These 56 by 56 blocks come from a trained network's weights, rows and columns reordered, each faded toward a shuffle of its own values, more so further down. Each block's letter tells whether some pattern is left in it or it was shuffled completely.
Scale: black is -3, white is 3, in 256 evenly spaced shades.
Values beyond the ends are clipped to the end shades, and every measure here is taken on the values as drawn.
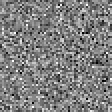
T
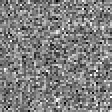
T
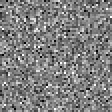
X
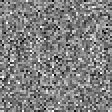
T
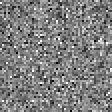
T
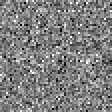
T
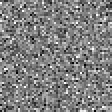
T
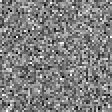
X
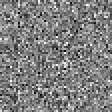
T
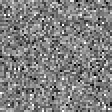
X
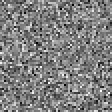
X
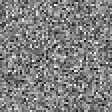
T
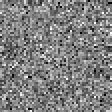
T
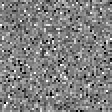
X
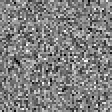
X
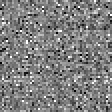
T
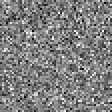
T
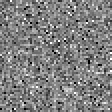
X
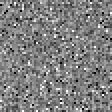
X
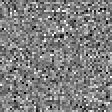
T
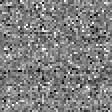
T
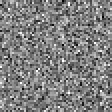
X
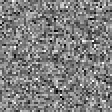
T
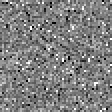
X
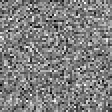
T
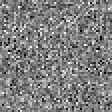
T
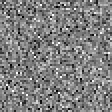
T
